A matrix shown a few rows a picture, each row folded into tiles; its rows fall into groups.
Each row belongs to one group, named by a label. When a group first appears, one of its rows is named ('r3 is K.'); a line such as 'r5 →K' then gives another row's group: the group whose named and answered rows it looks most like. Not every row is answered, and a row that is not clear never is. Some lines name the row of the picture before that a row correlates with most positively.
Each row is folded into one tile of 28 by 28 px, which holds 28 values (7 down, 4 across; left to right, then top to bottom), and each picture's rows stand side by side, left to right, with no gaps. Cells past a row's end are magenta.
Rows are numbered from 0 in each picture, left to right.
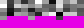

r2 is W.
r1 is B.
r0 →W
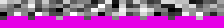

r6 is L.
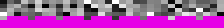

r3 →L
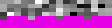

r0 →W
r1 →B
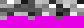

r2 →L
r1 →L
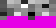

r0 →L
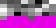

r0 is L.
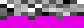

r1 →L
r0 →L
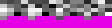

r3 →B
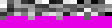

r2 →B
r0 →W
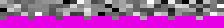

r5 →B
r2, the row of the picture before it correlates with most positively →3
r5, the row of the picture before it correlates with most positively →2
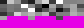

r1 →B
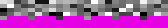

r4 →B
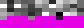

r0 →W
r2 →W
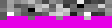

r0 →W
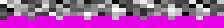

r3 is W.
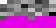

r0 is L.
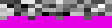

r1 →L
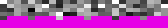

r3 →W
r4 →L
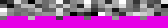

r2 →L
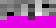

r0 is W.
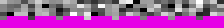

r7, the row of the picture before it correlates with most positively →0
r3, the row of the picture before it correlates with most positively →0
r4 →B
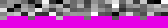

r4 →W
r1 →B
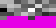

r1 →L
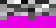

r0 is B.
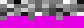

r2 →B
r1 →W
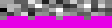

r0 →B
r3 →W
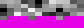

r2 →B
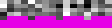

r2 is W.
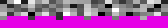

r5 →B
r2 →W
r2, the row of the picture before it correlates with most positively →2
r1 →W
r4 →L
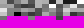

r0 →L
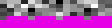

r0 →L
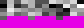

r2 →L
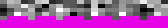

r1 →B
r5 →L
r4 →W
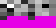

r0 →L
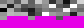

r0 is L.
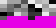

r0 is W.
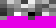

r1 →W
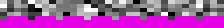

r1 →L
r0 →W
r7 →W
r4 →B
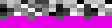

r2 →L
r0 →L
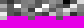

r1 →B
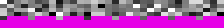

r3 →W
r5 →B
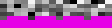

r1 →W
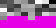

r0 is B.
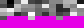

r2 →L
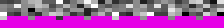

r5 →W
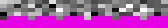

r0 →W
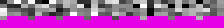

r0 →B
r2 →L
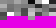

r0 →W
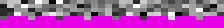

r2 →L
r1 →B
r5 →W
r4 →L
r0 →L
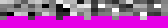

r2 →L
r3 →W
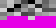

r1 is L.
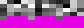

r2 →B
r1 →W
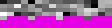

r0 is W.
